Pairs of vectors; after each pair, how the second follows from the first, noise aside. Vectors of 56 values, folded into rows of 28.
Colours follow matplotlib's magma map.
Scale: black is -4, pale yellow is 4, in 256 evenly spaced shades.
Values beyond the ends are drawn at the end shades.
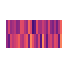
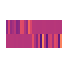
partly zeroed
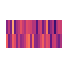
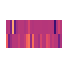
partly zeroed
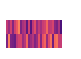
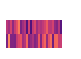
copied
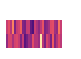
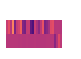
partly zeroed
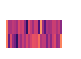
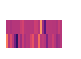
partly zeroed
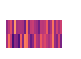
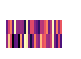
scaled up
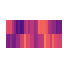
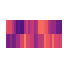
copied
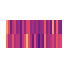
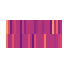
partly zeroed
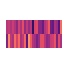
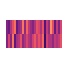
shuffled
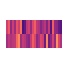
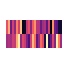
scaled up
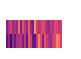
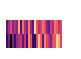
scaled up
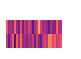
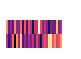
scaled up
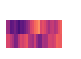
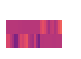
partly zeroed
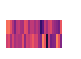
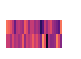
copied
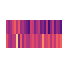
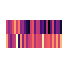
scaled up
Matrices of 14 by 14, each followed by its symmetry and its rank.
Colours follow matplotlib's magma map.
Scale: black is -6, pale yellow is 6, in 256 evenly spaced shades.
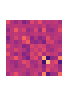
symmetric, rank three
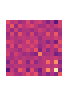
symmetric, rank three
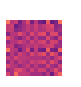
neither, rank two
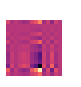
neither, rank one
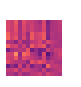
neither, rank two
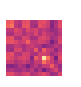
symmetric, rank three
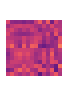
neither, rank three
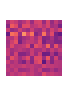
neither, rank three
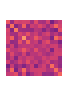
symmetric, rank three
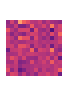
neither, rank three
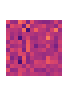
neither, rank three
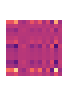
neither, rank one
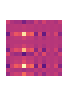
neither, rank one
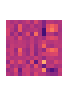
neither, rank two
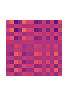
neither, rank one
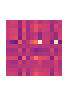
neither, rank two
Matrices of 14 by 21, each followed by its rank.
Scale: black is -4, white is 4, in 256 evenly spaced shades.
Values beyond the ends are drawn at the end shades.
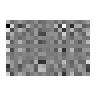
two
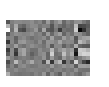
two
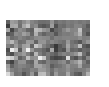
three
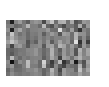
three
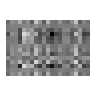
two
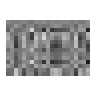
two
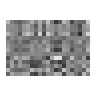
three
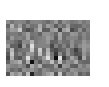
three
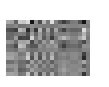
two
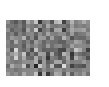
three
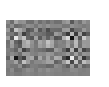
two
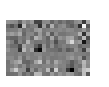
three
